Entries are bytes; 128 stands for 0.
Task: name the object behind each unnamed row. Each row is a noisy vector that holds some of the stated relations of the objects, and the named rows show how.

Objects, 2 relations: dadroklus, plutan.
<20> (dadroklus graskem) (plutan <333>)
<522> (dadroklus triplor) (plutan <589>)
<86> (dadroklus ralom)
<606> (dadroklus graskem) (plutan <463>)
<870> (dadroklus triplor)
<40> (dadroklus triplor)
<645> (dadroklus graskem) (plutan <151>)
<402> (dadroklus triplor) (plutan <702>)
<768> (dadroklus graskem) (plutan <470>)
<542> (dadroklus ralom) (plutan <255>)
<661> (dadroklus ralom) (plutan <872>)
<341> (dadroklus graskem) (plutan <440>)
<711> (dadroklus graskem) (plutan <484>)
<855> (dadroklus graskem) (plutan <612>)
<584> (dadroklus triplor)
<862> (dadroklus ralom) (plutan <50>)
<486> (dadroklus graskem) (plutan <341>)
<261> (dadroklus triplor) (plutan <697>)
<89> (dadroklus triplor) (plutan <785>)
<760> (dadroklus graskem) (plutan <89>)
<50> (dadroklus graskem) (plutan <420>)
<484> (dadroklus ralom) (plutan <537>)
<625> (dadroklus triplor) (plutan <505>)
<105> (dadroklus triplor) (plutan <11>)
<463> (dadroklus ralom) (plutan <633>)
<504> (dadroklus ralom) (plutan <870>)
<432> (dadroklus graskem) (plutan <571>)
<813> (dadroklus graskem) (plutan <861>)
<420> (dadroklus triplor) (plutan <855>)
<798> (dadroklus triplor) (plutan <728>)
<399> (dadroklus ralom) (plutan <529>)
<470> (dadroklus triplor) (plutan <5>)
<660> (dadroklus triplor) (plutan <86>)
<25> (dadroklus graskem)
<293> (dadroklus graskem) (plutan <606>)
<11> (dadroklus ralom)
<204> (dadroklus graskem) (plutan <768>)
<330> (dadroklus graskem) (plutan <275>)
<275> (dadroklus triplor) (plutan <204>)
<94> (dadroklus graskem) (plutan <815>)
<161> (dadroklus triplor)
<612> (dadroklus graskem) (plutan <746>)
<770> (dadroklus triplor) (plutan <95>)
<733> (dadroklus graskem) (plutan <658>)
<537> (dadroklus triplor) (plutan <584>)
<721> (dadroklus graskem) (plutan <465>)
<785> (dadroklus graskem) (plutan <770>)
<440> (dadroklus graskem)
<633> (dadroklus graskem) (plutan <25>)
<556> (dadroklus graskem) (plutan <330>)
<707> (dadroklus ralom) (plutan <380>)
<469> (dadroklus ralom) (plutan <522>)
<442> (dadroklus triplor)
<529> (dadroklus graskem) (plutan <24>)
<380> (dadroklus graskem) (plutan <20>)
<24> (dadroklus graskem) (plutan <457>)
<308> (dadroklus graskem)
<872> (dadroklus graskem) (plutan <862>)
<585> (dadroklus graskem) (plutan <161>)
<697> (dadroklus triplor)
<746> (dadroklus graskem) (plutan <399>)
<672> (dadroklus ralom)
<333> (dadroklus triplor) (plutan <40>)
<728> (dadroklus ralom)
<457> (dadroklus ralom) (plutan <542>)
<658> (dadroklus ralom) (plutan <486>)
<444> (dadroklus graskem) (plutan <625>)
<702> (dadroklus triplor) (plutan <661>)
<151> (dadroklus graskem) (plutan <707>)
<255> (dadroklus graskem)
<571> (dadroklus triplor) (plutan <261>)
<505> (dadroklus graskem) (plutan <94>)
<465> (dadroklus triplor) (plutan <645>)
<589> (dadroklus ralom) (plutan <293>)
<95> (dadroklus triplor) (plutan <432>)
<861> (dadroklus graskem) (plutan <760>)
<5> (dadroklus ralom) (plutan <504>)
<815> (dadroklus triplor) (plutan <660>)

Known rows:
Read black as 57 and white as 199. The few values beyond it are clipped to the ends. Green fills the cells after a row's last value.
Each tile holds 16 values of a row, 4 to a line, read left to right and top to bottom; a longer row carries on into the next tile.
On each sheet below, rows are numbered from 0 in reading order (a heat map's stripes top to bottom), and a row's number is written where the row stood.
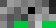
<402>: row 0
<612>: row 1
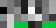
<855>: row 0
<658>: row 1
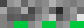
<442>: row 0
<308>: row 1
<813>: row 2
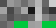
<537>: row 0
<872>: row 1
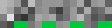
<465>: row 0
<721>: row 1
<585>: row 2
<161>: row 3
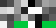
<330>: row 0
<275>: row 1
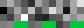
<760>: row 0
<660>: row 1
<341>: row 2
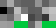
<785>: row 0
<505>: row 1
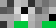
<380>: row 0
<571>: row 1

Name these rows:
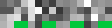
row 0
<432>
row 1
<589>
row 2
<255>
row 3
<645>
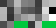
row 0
<333>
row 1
<20>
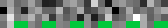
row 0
<50>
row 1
<399>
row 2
<697>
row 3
<89>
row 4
<861>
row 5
<770>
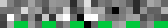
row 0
<504>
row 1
<457>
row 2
<862>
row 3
<707>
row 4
<746>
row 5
<870>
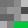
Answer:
<556>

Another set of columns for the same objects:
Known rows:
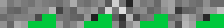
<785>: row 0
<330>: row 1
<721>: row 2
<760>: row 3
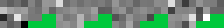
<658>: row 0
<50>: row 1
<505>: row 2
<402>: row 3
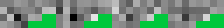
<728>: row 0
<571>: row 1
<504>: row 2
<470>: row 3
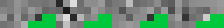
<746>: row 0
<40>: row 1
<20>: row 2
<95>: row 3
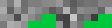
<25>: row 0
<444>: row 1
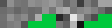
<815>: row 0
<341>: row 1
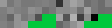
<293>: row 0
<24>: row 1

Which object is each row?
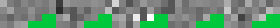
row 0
<151>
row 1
<275>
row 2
<702>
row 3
<522>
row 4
<5>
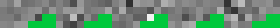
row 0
<380>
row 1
<469>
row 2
<465>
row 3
<768>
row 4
<333>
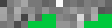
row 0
<399>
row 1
<872>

